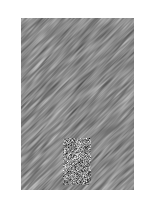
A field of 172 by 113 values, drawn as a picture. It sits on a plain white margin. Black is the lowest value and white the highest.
No single row or column stands out from its neighbours. Values change most from cell to cell in the bottom middle. The grain runs diagonally up to the right. The distribution is heavy-tailed on both sides. Neither half mirrors the other. An odd patch, rougher than its surroundings, sits in the bottom middle.
